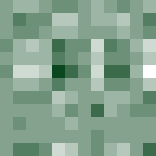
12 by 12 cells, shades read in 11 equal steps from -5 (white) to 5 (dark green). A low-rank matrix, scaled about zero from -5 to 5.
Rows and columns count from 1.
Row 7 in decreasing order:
2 1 1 0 0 0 0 0 -1 -1 -2 -2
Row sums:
-1 -2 0 -2 -2 -1 -2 0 4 0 1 1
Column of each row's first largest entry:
5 2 2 5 5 5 5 12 8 2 8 12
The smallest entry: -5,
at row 6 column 12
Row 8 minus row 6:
-1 4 4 3 -7 -4 -1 3 -4 -4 1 7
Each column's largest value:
1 2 2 1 5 3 1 3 3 3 1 3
